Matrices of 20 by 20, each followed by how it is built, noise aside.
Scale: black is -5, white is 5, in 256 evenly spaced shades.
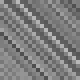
Toeplitz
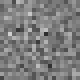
noise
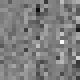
uneven columns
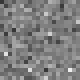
noise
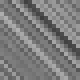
Toeplitz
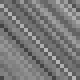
Toeplitz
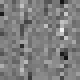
uneven columns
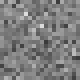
noise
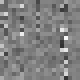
uneven columns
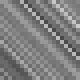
Toeplitz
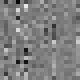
uneven columns
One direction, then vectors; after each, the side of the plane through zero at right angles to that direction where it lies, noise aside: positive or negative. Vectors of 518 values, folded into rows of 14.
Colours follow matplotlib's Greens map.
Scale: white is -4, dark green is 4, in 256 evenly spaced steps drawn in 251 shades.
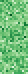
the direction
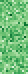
positive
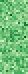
positive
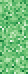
negative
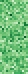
positive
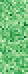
positive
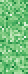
negative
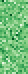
positive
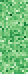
positive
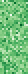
negative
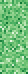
negative
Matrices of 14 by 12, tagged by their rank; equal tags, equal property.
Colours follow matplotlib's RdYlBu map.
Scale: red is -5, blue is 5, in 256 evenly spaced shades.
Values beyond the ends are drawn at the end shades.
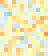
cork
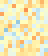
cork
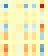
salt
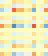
salt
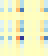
salt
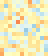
cork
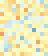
cork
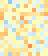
cork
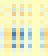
salt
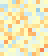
cork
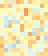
cork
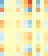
salt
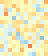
cork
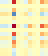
salt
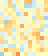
cork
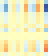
salt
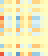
salt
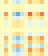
salt
